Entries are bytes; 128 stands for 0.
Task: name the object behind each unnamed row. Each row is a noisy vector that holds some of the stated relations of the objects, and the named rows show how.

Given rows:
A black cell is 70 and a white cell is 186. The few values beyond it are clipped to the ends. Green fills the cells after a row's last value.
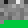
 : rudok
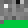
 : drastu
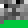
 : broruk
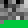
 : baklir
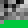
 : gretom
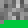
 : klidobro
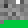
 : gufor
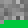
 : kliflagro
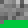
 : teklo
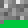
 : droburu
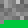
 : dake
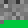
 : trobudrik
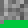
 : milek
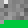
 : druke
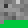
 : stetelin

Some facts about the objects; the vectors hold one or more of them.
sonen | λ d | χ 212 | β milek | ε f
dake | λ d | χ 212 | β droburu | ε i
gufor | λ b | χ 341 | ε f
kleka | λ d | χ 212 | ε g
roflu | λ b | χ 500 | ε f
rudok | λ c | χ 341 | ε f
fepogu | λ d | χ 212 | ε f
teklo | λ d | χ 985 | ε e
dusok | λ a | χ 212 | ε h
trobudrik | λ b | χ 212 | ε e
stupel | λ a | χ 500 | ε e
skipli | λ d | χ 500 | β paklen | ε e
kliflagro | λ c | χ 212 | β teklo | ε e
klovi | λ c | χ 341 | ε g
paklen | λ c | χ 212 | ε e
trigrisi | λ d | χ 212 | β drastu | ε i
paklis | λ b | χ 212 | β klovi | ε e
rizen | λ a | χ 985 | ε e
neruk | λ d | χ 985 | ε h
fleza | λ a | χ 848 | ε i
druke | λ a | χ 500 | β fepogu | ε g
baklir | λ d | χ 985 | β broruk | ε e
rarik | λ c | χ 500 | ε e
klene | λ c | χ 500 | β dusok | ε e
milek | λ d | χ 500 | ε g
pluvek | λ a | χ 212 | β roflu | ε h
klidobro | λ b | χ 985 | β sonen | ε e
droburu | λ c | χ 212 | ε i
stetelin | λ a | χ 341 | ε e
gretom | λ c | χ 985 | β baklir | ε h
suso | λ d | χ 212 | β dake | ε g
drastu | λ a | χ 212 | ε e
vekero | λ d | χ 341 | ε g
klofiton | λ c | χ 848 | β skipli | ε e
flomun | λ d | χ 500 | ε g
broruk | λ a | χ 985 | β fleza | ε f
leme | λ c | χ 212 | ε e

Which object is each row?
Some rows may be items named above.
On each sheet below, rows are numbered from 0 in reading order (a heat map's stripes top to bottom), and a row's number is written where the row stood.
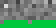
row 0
fepogu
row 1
neruk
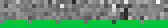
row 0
stetelin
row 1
neruk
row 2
fepogu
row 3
teklo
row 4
fleza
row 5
klofiton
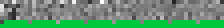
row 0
fleza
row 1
milek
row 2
klene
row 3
klovi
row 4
skipli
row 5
paklis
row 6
vekero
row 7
rarik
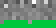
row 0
leme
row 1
flomun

